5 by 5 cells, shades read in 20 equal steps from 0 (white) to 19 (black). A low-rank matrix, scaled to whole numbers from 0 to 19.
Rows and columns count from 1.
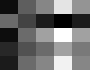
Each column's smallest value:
11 11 7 0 7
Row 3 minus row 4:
2 -2 -4 -7 -3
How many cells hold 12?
1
